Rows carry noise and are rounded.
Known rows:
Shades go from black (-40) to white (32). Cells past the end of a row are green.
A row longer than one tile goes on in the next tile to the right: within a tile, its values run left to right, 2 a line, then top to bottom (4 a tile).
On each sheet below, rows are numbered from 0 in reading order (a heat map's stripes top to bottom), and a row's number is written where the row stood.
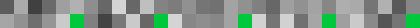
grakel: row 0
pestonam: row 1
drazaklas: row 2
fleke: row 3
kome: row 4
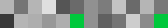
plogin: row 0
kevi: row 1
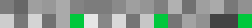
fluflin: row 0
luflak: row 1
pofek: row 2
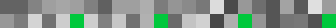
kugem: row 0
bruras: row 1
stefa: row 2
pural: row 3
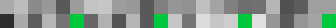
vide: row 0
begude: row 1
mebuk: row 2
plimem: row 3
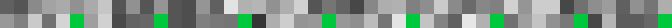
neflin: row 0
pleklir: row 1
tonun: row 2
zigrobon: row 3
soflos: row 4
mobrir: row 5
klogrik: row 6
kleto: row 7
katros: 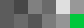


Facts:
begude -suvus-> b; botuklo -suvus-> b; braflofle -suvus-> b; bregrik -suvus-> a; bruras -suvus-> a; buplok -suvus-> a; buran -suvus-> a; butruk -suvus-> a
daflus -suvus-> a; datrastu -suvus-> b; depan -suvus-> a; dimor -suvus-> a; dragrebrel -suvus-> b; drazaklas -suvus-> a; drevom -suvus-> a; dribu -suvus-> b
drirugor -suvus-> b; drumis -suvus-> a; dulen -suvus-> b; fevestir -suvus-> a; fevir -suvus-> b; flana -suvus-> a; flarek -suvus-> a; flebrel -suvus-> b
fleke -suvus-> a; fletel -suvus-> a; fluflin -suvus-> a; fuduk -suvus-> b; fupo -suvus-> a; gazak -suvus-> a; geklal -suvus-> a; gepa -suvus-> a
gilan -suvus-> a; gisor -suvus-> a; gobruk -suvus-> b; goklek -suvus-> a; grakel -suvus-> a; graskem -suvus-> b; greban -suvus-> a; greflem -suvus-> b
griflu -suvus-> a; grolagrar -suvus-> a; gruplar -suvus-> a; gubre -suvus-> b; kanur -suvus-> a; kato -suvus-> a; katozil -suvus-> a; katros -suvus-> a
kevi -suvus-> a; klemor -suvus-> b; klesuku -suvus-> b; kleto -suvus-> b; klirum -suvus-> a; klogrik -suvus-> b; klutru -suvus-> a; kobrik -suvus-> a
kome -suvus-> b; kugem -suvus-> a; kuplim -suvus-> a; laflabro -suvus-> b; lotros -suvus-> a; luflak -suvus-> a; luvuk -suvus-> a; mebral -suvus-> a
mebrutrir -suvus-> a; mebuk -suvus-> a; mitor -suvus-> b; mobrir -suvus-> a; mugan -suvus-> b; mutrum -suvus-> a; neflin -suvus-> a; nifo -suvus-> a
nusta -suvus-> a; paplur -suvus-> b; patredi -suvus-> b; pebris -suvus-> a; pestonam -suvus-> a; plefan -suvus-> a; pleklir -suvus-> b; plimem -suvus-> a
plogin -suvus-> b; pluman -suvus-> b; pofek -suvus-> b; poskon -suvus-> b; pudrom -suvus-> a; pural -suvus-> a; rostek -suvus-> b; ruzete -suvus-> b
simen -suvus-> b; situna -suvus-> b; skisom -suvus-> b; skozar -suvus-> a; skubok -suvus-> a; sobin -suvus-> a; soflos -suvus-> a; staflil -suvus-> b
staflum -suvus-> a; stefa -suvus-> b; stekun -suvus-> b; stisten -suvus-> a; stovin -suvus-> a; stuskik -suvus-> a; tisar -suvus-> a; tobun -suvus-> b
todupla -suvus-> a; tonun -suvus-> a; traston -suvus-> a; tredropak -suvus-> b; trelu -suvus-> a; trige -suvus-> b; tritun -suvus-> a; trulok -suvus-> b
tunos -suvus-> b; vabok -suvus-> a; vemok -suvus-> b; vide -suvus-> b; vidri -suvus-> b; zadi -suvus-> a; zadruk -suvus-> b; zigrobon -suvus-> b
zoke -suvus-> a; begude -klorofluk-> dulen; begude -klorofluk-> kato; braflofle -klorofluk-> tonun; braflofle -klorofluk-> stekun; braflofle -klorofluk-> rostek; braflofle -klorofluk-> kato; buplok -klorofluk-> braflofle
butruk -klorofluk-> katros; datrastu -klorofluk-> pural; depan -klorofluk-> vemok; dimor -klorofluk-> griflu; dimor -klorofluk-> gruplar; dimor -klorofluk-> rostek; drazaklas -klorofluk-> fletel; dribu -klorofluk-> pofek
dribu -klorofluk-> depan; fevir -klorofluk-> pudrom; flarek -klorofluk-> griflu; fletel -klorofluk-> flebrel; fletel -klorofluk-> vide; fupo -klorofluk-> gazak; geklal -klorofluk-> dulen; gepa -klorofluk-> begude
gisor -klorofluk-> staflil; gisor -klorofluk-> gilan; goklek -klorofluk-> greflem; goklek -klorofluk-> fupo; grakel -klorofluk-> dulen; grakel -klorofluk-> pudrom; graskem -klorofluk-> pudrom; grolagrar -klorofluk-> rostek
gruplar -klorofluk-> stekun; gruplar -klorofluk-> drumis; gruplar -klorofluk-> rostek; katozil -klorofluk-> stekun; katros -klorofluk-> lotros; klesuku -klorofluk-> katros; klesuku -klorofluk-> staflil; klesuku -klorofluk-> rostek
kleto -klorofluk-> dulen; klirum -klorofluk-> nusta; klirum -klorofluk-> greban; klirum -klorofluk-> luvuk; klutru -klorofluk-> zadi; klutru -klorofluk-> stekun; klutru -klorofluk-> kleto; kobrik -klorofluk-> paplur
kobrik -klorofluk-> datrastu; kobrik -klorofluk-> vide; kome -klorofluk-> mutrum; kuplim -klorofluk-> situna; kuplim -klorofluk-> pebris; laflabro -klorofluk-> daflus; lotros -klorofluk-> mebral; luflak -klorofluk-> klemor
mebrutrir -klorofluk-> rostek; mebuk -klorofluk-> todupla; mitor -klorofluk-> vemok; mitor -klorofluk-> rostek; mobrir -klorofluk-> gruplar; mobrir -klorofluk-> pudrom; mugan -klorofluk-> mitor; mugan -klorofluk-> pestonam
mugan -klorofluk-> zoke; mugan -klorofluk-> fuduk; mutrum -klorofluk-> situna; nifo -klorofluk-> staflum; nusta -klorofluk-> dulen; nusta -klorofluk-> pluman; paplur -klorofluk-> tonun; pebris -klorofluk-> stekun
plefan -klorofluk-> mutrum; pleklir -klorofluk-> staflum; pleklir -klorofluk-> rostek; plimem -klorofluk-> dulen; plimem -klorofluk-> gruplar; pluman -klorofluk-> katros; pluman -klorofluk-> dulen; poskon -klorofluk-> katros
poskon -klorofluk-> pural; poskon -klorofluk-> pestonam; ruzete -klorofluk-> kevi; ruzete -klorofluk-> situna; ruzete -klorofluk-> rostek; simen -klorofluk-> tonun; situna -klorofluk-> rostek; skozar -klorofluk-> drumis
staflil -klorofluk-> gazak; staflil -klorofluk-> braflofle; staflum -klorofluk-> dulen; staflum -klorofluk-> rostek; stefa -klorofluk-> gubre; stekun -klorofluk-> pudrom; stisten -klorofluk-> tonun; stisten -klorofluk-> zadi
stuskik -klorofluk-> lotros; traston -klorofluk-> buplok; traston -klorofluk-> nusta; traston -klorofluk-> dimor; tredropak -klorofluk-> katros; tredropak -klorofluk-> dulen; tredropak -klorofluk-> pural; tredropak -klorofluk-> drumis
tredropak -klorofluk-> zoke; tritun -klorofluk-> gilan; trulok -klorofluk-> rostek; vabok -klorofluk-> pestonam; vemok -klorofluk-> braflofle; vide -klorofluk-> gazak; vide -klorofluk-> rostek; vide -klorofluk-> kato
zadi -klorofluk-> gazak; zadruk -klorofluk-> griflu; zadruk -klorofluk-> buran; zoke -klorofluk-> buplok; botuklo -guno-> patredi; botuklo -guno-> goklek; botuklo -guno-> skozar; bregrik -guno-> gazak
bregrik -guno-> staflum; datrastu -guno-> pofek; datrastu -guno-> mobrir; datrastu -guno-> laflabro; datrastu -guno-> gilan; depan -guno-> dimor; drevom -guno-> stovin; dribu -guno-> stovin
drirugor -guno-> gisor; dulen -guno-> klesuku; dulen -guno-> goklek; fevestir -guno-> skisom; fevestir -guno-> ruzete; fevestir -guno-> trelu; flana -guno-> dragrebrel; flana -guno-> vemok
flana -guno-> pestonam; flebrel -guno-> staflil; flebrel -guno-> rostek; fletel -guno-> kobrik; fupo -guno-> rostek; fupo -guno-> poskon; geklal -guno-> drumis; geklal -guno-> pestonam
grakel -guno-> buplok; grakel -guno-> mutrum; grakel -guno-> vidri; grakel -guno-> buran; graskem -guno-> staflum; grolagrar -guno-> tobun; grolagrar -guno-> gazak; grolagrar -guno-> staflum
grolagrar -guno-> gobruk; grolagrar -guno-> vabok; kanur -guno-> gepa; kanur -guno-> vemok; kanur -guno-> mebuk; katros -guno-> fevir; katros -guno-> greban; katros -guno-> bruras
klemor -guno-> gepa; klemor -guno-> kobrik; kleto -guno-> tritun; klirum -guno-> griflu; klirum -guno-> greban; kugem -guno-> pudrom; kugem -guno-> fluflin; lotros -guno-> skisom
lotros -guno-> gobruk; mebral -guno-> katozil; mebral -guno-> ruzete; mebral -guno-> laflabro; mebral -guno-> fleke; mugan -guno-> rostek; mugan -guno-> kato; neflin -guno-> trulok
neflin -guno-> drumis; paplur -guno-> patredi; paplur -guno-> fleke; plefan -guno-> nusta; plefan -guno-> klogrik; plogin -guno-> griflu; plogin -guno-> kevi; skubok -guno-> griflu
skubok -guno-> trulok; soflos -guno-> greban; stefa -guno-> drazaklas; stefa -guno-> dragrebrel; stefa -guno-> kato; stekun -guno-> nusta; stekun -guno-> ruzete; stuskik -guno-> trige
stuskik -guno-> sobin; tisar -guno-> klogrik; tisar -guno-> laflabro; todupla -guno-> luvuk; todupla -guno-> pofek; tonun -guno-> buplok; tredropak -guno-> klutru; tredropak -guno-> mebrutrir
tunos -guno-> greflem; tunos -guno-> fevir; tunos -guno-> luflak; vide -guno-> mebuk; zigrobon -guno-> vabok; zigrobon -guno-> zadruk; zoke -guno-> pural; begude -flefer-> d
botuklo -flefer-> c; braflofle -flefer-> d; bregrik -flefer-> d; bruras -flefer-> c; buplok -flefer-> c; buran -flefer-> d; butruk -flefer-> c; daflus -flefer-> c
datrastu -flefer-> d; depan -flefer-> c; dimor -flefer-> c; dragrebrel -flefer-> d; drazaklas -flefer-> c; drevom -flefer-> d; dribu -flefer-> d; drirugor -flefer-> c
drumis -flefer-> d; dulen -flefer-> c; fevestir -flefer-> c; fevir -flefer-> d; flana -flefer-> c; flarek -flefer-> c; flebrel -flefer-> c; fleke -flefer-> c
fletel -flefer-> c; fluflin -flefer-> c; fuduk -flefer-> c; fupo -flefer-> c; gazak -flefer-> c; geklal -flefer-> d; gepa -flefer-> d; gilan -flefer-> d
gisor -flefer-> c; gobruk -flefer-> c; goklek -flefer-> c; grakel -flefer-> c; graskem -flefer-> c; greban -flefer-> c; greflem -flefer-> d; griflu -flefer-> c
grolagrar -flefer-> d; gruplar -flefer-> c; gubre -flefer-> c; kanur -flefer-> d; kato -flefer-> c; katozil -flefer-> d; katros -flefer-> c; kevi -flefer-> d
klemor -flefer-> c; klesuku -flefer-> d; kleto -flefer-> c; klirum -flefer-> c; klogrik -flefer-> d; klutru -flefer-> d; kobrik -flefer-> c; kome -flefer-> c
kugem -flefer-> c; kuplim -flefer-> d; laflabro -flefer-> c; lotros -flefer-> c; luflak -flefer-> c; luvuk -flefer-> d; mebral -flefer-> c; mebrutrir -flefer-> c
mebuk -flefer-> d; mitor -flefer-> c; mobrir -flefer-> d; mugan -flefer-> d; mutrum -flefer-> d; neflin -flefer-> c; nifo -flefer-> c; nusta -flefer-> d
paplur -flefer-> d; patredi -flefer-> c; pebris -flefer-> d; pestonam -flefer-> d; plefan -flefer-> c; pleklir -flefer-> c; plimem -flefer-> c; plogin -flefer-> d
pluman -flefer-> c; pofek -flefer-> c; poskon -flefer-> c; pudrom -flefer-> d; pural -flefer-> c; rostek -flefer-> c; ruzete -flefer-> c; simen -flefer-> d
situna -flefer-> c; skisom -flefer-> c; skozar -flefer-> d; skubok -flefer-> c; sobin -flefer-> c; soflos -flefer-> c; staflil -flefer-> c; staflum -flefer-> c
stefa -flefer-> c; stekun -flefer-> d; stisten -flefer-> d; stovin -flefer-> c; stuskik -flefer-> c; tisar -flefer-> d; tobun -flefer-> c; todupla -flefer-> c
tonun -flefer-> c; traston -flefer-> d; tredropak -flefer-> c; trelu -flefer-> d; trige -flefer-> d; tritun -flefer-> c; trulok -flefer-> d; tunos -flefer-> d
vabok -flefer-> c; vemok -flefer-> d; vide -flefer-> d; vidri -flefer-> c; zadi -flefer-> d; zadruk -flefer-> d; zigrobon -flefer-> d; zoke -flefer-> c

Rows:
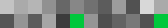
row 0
vemok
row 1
kato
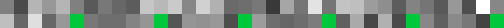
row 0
daflus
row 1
zoke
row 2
greflem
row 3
griflu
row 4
braflofle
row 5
gazak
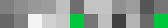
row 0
bregrik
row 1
trulok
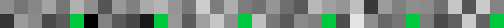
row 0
flebrel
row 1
dulen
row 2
buran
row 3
gruplar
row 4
graskem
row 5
drumis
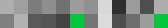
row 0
staflil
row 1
tredropak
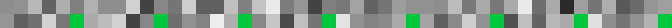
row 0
zadi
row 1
laflabro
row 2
grolagrar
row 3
klesuku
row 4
gisor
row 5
mutrum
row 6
mugan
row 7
kobrik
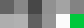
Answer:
klirum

